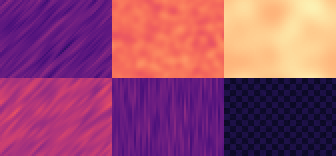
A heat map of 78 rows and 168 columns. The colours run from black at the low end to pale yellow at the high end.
The table splits into 2 rows of 3 panels. Panel 1,1: low, slanting up to the right, faint in contrast. Panel 1,2: high, blotchy, faint in contrast. Panel 1,3: very high, smooth, faint in contrast. Panel 2,1: middling, slanting up to the right, faint in contrast. Panel 2,2: low, streaked downward, faint in contrast. Panel 2,3: very low, checkered, faint in contrast.
